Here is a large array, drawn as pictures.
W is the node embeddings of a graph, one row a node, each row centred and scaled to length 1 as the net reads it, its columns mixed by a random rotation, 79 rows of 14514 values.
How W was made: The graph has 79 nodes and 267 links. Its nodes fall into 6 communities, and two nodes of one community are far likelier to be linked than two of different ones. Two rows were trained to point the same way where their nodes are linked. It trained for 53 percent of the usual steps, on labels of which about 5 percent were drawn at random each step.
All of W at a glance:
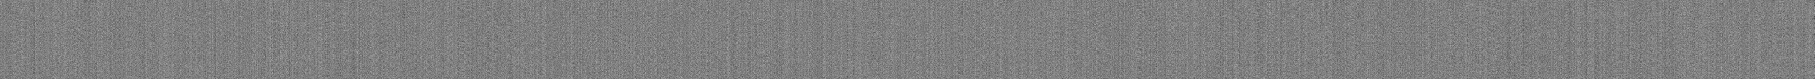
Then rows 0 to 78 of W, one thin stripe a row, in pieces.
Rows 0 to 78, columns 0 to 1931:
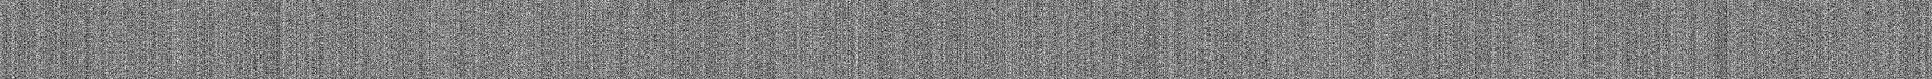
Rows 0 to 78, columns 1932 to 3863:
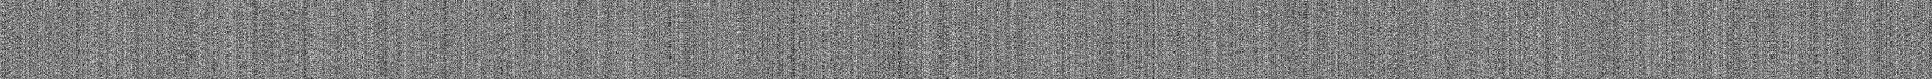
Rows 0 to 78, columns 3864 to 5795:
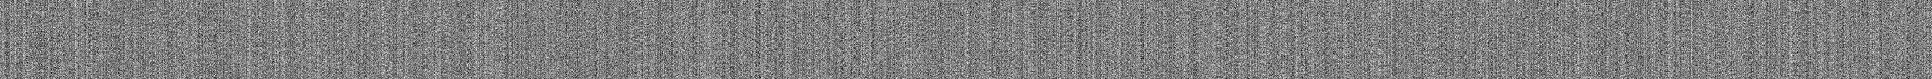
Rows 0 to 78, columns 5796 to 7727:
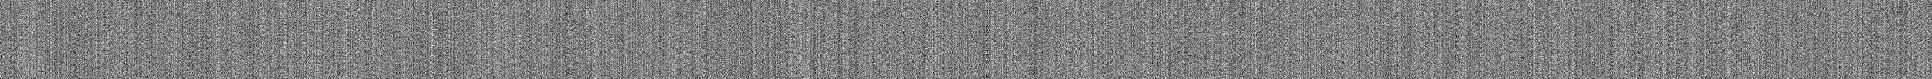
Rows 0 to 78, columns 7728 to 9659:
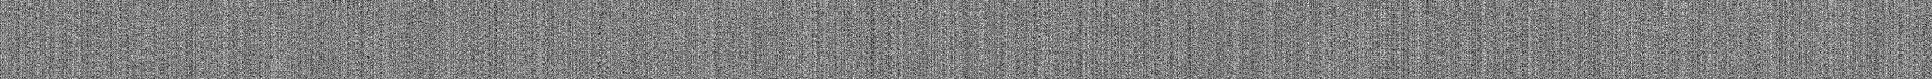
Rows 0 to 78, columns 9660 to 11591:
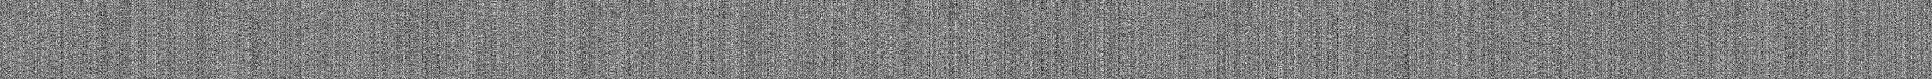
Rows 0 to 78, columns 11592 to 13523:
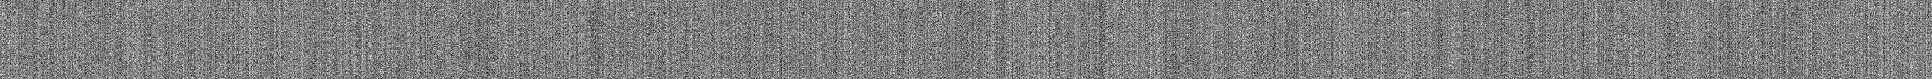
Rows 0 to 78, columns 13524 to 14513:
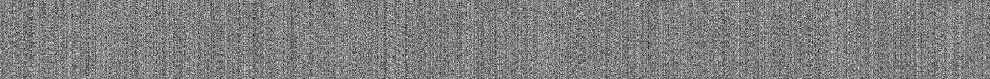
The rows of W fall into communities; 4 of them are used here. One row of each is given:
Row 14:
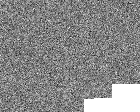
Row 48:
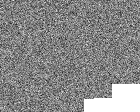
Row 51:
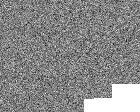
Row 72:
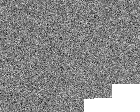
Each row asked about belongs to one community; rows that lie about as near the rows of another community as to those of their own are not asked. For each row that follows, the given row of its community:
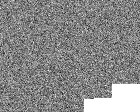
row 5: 48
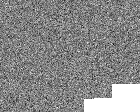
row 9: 51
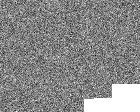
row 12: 14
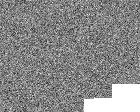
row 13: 48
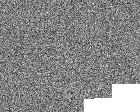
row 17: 14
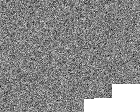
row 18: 72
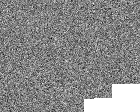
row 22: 14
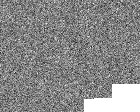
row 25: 14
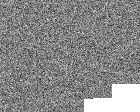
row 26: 14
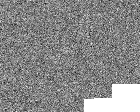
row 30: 14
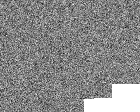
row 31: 72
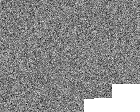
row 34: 72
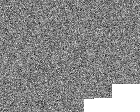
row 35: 72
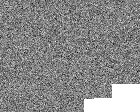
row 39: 51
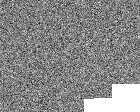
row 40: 72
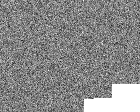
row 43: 48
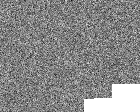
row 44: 14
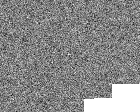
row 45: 72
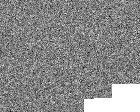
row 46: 14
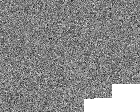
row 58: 14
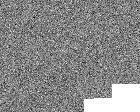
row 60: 51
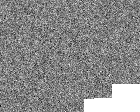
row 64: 72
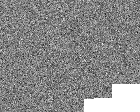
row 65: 48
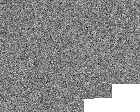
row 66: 72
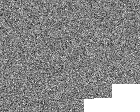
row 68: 72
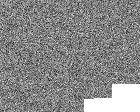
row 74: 14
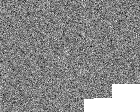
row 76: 14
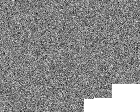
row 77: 48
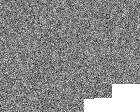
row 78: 72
